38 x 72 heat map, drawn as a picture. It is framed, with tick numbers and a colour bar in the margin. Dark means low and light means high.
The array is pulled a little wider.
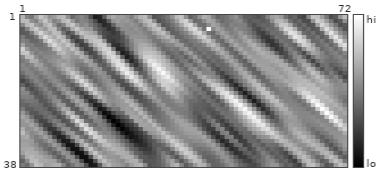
A single lone cell is far higher than the cells round it. Neither half mirrors the other. The values follow a bell shape. The grain runs diagonally down to the right. No row or column stands out.
